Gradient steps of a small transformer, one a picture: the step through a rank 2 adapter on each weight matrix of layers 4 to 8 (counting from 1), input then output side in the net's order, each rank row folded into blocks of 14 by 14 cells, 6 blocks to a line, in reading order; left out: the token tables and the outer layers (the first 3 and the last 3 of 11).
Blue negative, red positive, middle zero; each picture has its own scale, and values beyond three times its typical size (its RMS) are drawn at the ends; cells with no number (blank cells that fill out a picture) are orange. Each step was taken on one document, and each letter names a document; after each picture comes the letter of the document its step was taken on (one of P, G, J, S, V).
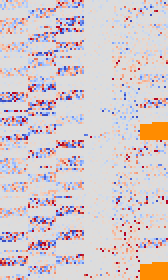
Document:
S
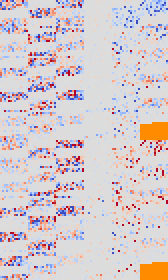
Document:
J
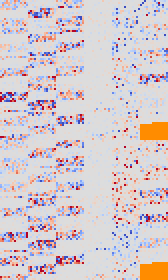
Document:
J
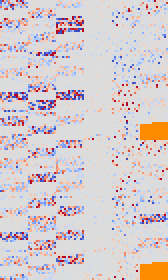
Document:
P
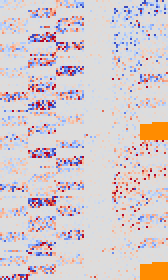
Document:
S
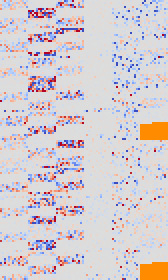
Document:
P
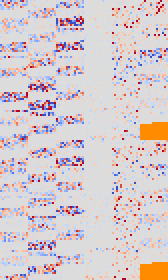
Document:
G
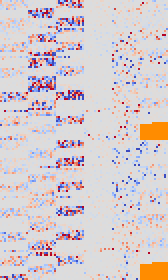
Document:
P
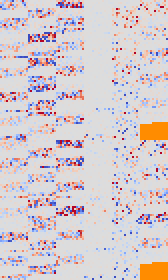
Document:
G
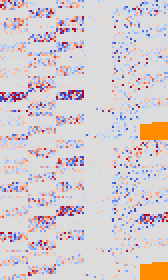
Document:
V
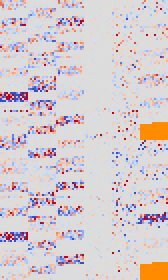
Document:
G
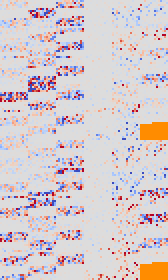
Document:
P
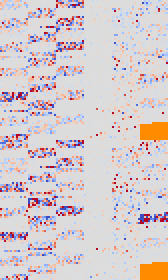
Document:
S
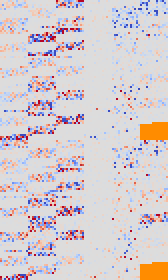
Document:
S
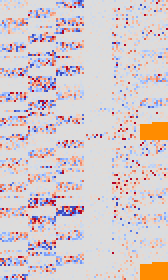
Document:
G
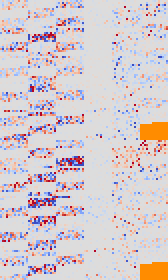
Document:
J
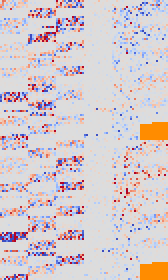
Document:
V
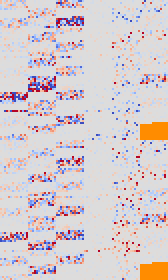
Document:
P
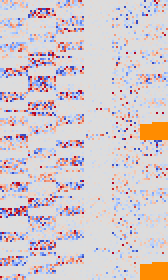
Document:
G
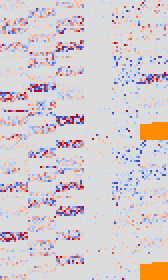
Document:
P
